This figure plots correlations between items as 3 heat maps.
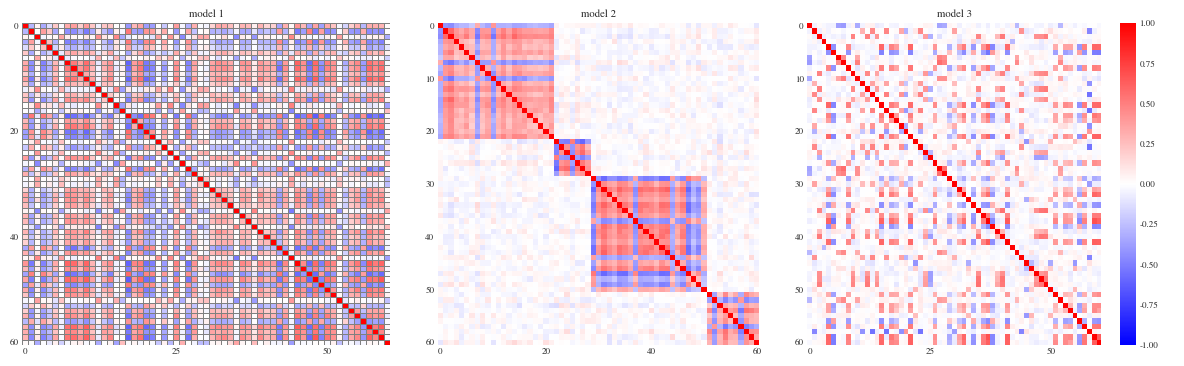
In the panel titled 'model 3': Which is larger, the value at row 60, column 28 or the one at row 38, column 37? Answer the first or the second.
the first
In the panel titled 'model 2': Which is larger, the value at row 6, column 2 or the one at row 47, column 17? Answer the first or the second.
the first
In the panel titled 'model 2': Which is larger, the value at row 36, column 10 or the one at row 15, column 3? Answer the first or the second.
the second
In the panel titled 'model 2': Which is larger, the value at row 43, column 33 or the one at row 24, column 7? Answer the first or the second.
the first
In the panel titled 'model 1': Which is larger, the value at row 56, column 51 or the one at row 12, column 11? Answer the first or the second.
the second
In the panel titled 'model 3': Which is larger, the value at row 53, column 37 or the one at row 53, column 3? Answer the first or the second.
the first
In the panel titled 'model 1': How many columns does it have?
61
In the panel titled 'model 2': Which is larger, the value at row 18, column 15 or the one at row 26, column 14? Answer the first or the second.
the first
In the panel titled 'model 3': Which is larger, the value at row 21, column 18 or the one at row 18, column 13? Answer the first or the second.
the first
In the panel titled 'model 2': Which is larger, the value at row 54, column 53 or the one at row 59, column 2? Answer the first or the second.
the first
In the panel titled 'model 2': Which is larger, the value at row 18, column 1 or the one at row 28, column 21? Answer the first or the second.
the first
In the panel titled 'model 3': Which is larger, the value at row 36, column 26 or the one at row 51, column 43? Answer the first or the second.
the first
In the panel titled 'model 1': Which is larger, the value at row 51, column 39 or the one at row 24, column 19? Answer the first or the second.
the first
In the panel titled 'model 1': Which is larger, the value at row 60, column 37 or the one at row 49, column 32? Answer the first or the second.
the first
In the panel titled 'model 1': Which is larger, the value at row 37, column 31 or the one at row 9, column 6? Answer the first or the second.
the first
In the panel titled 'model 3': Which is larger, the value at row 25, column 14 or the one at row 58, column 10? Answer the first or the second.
the second
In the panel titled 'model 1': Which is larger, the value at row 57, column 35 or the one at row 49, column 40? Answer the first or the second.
the first
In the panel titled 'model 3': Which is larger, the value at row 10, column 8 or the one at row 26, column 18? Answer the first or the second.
the second
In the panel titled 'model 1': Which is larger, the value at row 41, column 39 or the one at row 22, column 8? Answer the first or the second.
the first
